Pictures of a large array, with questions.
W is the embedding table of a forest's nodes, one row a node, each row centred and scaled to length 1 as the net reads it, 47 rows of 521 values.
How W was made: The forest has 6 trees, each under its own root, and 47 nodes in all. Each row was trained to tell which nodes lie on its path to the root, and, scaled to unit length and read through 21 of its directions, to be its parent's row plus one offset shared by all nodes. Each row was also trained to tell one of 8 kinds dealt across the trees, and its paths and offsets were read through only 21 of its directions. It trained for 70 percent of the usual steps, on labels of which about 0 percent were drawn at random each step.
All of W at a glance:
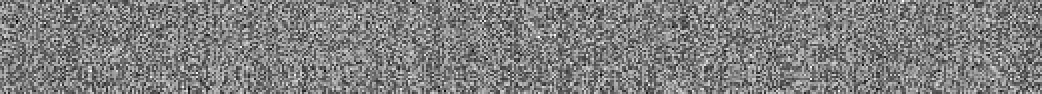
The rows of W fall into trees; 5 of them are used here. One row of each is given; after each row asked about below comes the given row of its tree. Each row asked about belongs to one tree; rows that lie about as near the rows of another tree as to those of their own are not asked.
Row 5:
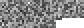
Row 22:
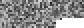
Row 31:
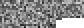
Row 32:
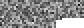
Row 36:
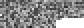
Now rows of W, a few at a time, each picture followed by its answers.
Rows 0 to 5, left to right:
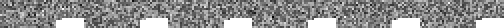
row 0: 36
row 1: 31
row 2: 32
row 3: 32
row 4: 5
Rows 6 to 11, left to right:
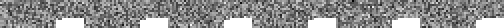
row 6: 5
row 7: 31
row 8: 5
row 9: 31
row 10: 36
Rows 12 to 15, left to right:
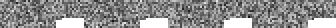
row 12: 36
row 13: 36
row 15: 32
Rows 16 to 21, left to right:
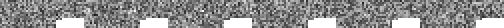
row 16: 31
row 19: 31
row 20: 31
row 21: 32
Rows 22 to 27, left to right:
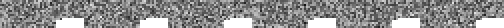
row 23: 32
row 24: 36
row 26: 36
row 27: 5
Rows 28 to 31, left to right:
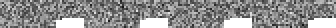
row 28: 22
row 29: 36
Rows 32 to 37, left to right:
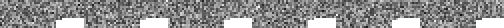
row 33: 5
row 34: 5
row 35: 5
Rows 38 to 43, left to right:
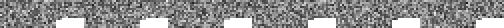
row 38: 36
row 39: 5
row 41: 31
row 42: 31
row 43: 5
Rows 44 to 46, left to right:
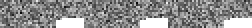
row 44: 5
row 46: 32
